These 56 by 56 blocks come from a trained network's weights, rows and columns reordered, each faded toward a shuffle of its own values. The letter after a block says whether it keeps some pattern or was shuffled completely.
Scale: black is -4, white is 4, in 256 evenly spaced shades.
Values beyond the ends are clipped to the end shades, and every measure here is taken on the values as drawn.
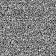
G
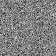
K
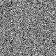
G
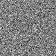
K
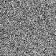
G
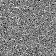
K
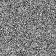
K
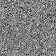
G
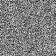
G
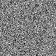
K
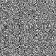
G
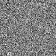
G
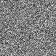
K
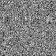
G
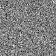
G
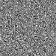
G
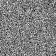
K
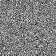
G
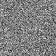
G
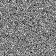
K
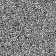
K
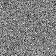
K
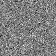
K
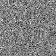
G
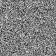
K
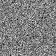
K
